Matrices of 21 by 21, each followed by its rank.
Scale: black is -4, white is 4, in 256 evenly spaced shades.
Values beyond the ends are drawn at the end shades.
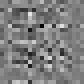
three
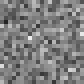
full rank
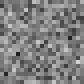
full rank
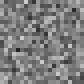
full rank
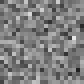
full rank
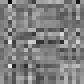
three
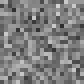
full rank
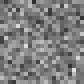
full rank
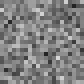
full rank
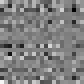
three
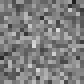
full rank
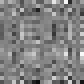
three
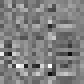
three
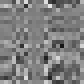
three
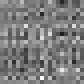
three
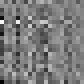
three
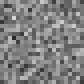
full rank
